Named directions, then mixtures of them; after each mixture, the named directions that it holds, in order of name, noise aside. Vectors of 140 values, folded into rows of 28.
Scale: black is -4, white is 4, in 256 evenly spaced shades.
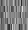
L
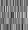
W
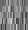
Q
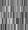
Q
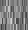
Q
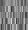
L, Q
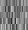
L, Q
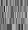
L, W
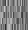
L, Q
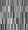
Q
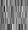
L, W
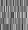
W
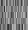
L, W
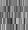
Q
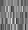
L, Q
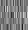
W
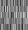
W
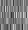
W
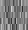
L, Q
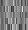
L, Q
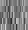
Q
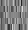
L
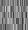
Q, W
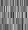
Q, W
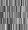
L, Q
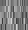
Q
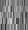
Q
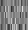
L, Q
